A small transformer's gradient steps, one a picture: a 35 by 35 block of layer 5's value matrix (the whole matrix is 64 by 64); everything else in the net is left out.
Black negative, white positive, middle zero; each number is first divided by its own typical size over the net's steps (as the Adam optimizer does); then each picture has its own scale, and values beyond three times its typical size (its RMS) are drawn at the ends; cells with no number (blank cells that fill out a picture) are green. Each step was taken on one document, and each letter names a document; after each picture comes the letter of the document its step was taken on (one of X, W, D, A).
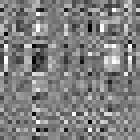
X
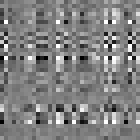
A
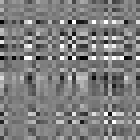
A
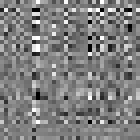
X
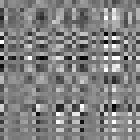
A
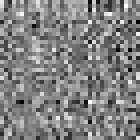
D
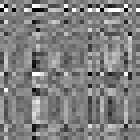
X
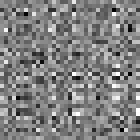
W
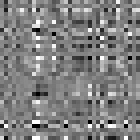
X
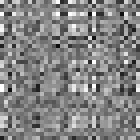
D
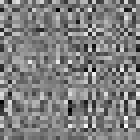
D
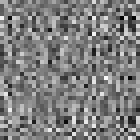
D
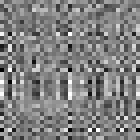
D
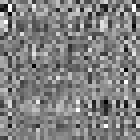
D
